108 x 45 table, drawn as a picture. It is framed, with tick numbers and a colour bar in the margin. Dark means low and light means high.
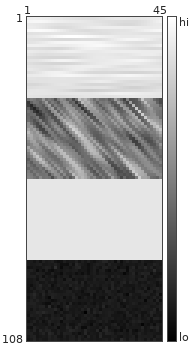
The table splits into 4 rows of 1 panel. Panel 1,1: very high, streaked across, faint in contrast. Panel 2,1: middling, slanting down to the right, strong in contrast. Panel 3,1: very high, flat. Panel 4,1: very low, fine-grained, faint in contrast.
